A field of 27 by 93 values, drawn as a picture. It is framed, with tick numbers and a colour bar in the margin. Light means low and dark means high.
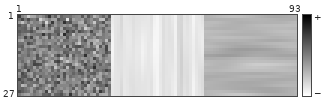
It is made of 1 by 3 panels. Panel 1,1: middling, fine-grained, strong in contrast. Panel 1,2: very low, streaked downward, faint in contrast. Panel 1,3: low, streaked across, faint in contrast.
